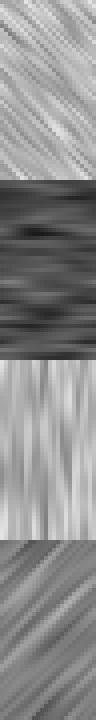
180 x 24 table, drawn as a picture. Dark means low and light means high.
It is made of 4 by 1 panels. Panel 1,1: high, slanting down to the right. Panel 2,1: low, streaked across. Panel 3,1: high, streaked downward. Panel 4,1: middling, slanting up to the right.
